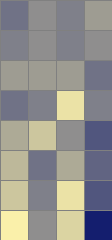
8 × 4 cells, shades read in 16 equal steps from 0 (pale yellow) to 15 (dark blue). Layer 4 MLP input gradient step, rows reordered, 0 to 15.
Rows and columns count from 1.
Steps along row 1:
down up down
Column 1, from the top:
9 8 6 9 5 4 3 0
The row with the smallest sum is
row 7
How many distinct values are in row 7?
4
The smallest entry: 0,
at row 8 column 1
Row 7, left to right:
3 8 1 11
